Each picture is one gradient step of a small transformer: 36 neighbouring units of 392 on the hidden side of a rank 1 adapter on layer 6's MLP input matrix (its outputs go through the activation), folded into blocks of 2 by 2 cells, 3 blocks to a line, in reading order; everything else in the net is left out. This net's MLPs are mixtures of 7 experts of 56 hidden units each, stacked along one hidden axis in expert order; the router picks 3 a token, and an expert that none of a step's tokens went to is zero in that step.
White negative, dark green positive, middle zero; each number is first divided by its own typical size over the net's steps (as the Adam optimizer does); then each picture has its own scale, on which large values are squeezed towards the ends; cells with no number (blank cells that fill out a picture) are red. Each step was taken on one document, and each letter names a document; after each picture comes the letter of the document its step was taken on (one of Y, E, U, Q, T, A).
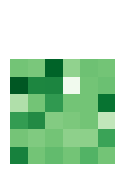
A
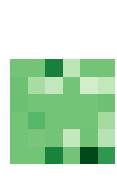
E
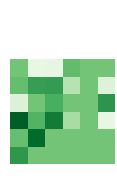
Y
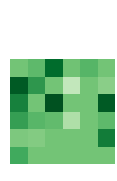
Y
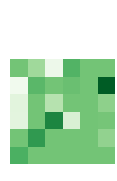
Y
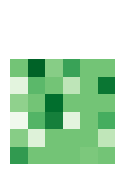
Y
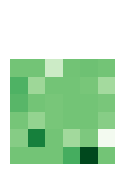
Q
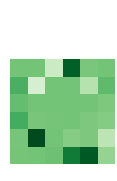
Q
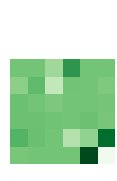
E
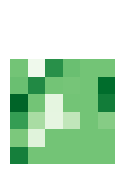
Y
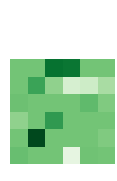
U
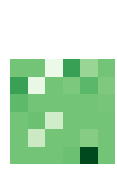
Q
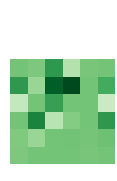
A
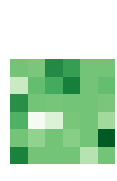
A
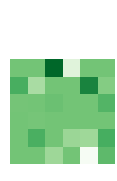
E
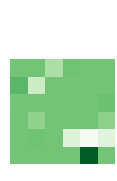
E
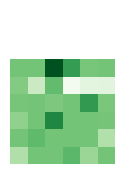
U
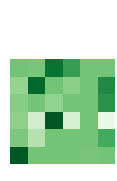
Y
